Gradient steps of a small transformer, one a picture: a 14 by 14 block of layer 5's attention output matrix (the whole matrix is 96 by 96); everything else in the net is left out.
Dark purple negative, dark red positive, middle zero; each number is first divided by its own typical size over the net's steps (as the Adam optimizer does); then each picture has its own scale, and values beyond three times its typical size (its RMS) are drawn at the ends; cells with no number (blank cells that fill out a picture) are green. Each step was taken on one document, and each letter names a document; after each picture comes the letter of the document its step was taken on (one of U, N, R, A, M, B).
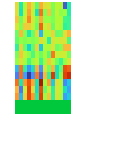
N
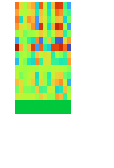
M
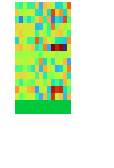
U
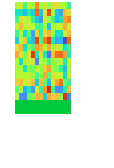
M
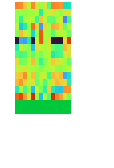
U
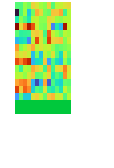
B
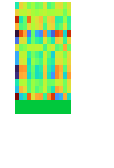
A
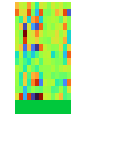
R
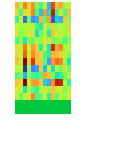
M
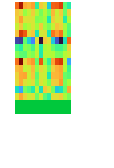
U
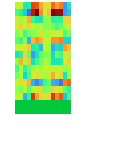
B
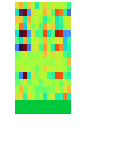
A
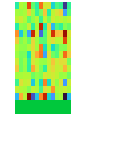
B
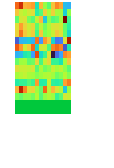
U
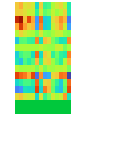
U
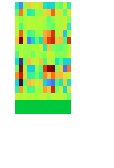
N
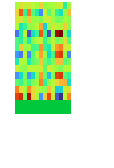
A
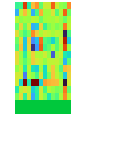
R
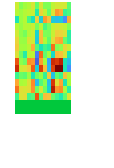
M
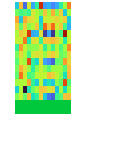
N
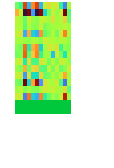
R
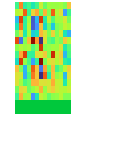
N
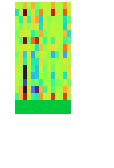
R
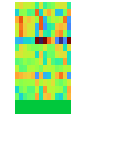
U
